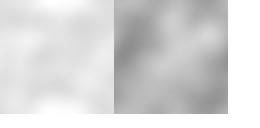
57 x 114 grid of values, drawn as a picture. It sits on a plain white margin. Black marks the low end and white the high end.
It is made of 1 by 2 panels. Panel 1,1: very high, smooth, faint in contrast. Panel 1,2: high, smooth.
